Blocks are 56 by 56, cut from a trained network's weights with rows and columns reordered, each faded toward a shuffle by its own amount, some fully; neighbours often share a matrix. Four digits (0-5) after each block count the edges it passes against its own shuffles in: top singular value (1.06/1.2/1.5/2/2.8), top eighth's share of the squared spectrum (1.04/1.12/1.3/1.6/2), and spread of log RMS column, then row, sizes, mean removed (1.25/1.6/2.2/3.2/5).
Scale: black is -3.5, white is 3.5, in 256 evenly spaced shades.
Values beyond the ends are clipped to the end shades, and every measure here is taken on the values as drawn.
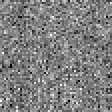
3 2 0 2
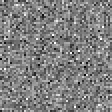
2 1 0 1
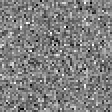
2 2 0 0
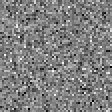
0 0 0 0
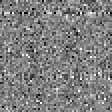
3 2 0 2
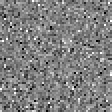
2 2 0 0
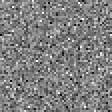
1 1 0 0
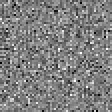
3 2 0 1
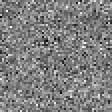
3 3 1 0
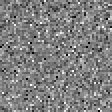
0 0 0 0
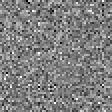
3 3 2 1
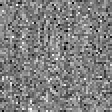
2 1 0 0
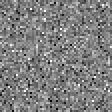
0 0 0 0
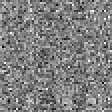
3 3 0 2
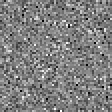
0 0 0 0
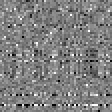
4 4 0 3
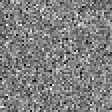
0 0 0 0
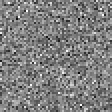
0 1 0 0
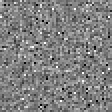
1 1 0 0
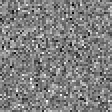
1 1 0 0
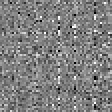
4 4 2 2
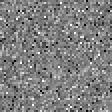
2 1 0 0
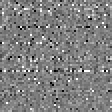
3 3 0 2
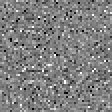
2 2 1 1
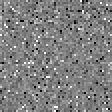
1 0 0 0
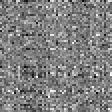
4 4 0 3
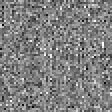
3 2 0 2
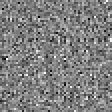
3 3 0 2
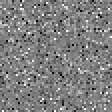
1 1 0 0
